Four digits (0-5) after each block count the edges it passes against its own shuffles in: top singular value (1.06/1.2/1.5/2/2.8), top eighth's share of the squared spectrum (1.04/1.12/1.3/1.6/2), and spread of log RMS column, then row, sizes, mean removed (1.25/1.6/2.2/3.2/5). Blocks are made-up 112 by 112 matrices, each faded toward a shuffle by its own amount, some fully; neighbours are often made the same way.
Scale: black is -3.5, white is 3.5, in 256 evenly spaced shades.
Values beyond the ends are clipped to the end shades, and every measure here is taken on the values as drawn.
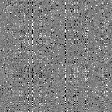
5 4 3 1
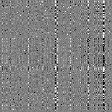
5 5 4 2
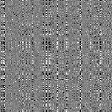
5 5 4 3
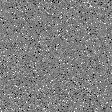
0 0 0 0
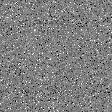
0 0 0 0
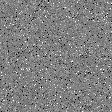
0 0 0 0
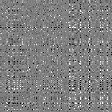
5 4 3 3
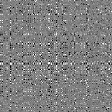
5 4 3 3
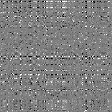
5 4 3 3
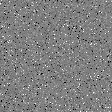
2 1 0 0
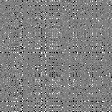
5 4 3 3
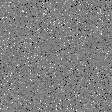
0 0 0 0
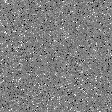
2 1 0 0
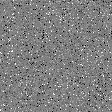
1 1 0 0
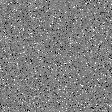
1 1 0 0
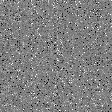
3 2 1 0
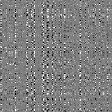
5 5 4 3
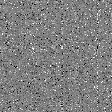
3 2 1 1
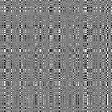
5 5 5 4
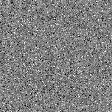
3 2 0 0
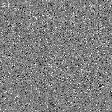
3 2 0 1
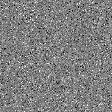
3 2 1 0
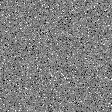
0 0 0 0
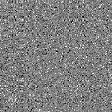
4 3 2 2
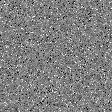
1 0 0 0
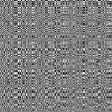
5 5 4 4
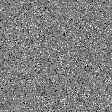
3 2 0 0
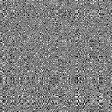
5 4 3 3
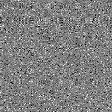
4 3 1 2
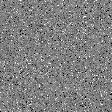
3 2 1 0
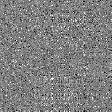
4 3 2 2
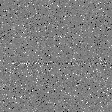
3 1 0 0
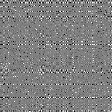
5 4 3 4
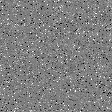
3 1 0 0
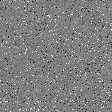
2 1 0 0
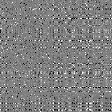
5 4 3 3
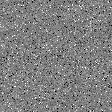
2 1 0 0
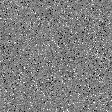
2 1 0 0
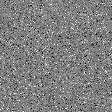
2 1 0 0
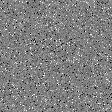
0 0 0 0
